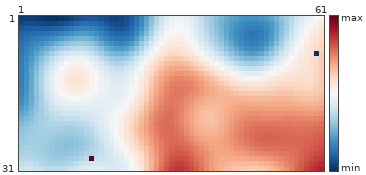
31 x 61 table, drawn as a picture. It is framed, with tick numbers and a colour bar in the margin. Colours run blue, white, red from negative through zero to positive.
No regular stripes run through it. Two lone cells stand out: one far higher and one far lower than their neighbours. There is an overall slope up to the bottom right. The ninth with the lowest average is the top left.
